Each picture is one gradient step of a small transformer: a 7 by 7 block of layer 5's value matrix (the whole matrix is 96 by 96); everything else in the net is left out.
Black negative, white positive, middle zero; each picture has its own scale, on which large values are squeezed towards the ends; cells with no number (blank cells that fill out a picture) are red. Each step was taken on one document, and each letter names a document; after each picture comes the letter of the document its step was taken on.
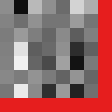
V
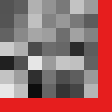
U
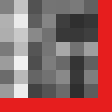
V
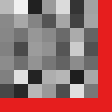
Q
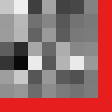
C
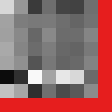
U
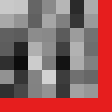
Q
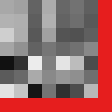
U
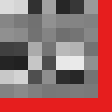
C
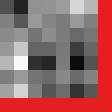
V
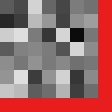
Q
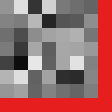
C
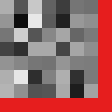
Q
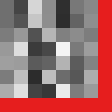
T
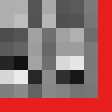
C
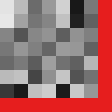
Q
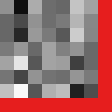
V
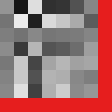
T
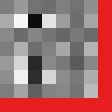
T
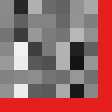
V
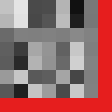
Q
